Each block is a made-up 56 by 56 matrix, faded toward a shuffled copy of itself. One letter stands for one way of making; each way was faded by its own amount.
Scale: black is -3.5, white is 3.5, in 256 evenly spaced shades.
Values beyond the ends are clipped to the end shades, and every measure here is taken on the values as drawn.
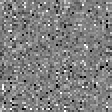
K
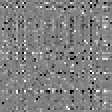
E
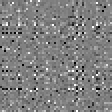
E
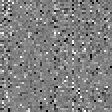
K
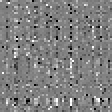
E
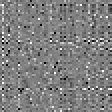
E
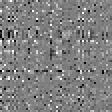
E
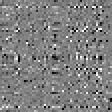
E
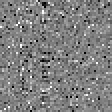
K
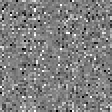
K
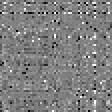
E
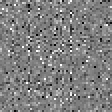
K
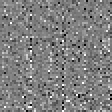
K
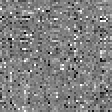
K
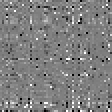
E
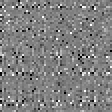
E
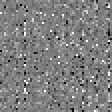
K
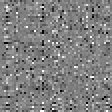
K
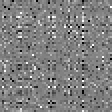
E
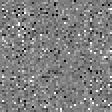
K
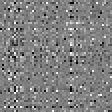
E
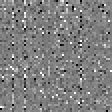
K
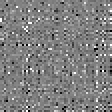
E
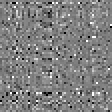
E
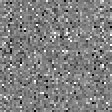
K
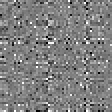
E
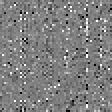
K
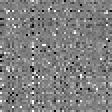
E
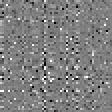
E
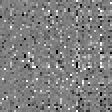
K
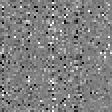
K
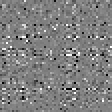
E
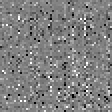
K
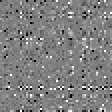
E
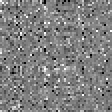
K
